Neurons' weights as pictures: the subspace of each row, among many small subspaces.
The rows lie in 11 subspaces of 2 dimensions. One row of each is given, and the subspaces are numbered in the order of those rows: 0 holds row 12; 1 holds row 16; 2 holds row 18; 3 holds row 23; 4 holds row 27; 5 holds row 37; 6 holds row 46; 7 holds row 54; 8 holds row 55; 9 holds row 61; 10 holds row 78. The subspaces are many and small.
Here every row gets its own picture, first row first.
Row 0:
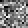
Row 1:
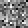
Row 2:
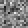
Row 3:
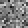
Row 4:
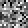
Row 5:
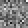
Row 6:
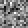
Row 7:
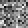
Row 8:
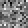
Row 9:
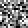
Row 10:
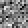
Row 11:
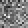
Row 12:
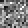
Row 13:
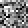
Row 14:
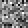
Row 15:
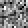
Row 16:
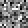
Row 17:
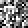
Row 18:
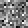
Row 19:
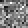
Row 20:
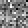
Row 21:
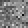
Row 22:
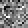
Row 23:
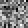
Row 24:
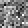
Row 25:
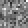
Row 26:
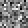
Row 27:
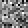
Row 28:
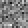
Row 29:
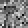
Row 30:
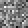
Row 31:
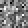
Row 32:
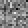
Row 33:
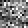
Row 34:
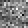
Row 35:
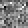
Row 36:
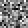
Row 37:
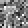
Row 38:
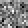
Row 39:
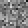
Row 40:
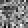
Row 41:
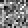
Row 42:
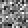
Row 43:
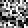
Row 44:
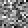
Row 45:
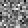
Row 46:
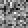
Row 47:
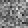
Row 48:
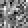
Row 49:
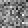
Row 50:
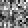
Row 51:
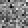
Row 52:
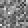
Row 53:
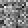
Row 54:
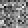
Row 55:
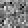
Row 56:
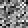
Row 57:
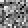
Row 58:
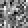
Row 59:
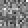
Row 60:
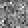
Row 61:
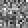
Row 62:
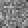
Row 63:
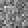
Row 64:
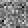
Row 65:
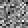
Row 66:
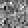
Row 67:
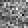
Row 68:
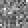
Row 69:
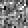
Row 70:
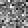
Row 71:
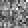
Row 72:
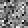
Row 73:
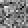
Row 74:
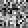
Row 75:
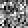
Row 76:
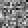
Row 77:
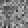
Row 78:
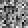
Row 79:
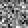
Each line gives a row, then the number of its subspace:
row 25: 2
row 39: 2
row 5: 9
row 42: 4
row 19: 0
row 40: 3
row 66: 8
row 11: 4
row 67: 3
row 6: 6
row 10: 4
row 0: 0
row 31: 10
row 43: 3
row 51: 6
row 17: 10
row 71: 5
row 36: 1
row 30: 10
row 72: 2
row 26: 1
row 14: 4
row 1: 2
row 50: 5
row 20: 6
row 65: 9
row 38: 1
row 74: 9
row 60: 8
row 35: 7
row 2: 6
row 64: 8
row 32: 6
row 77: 3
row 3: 6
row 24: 5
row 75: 8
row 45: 1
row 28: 4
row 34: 3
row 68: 9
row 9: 1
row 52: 9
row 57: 0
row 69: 7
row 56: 9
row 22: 4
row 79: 1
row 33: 3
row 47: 5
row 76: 10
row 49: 5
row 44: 7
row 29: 5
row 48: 2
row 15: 7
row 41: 0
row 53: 7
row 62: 10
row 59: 9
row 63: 10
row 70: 6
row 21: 3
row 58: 2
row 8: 8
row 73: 0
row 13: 0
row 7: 7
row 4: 8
